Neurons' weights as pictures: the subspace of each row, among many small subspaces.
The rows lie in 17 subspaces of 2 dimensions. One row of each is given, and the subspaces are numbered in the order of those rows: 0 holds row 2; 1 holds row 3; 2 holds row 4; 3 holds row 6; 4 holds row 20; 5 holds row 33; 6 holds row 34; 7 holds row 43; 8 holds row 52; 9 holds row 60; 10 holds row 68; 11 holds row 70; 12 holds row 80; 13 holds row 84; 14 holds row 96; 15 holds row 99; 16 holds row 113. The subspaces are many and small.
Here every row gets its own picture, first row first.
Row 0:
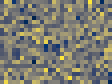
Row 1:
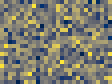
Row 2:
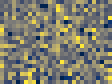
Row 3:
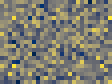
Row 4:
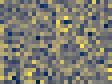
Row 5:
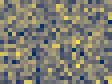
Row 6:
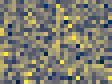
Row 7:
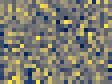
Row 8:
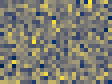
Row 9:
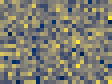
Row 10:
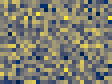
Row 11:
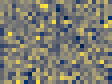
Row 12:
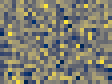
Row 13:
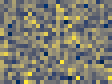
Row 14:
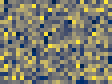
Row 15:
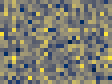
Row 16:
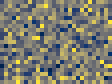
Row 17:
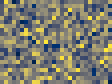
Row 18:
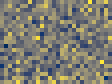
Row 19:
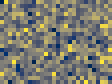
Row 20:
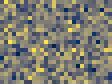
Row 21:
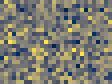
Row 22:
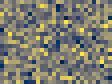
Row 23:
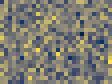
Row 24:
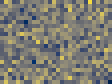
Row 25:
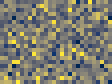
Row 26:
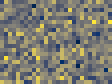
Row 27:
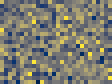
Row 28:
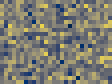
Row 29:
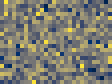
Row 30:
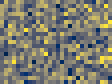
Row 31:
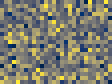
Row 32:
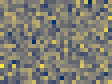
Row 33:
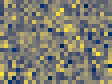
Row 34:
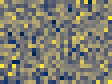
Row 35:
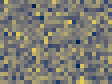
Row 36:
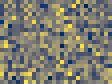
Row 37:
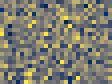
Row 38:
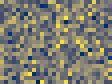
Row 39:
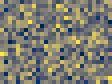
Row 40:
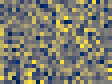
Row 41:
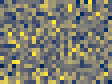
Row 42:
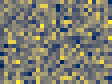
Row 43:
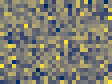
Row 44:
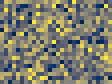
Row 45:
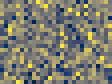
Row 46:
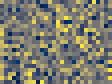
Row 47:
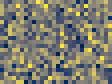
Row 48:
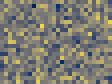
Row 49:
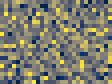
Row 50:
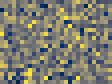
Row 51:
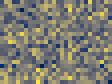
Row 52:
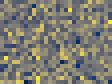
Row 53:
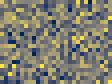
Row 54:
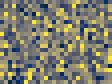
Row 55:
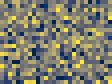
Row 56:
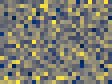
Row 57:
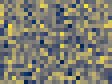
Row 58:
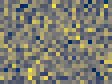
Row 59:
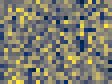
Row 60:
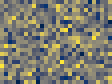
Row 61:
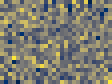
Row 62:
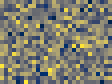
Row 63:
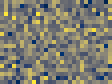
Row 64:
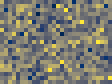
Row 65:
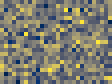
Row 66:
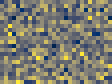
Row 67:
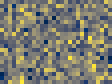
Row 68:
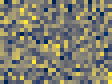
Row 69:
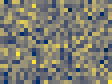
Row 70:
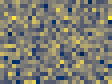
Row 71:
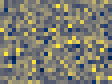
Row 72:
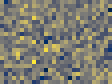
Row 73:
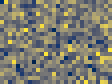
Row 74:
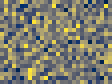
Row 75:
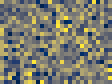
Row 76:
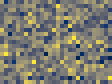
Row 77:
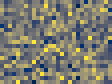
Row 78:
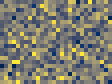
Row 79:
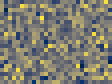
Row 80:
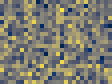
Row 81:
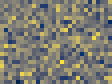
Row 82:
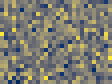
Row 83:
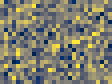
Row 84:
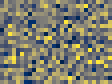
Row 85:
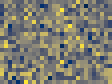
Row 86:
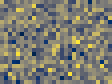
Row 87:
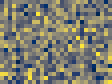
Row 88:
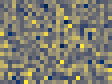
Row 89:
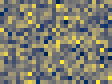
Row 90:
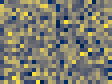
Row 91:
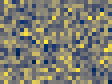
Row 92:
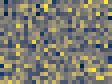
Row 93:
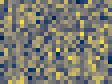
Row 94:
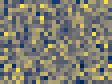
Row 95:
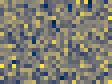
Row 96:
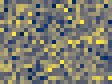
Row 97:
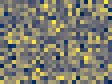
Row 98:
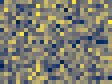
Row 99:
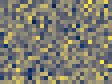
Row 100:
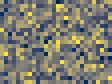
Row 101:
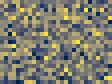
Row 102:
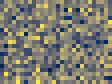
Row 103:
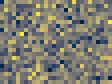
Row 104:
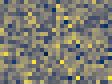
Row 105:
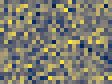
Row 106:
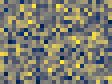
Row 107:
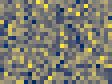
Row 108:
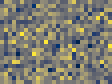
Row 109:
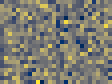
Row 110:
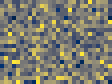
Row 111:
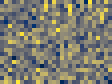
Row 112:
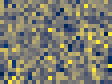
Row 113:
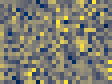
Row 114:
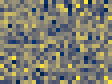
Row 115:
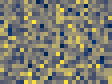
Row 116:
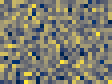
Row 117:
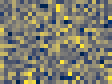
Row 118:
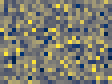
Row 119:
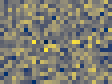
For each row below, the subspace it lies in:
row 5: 11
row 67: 2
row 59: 16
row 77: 10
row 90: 16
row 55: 11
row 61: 10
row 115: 12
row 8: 6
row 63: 11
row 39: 9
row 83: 1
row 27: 2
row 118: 13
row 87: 0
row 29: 4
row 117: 0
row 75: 2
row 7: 2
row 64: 14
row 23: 16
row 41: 6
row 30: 5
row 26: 8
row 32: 6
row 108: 1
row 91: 7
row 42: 9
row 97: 7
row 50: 13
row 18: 15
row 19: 12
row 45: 12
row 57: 5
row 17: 7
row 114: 10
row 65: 15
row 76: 3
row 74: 15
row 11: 0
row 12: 3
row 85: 5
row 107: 12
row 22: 0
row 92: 4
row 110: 11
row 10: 4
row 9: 11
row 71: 13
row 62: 14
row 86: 1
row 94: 8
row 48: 9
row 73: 12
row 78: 1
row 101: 4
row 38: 16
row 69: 7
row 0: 10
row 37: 13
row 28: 5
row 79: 8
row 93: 16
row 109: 16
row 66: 4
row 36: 5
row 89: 0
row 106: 9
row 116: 8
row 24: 10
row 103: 14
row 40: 2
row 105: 14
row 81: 9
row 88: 3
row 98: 14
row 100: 0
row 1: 9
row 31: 7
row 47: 12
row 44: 14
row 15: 13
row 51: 7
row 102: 15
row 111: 10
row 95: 6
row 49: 11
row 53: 6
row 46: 2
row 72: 10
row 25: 1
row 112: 5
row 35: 8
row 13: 3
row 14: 8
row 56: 1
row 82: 13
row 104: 3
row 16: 15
